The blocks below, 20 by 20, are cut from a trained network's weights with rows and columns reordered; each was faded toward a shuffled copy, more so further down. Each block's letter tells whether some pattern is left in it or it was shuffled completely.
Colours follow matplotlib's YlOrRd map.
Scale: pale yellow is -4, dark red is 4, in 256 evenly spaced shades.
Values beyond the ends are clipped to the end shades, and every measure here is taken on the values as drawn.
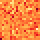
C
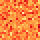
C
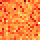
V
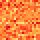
C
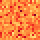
V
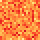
V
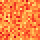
V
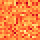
C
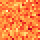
V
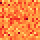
C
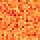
V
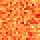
V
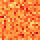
V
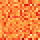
C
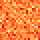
V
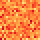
C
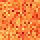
C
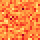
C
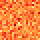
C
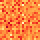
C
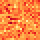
V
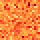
V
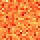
V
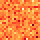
V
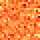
C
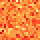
V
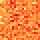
V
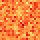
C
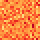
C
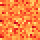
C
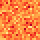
V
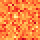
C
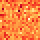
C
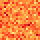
V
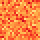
V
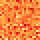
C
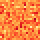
V
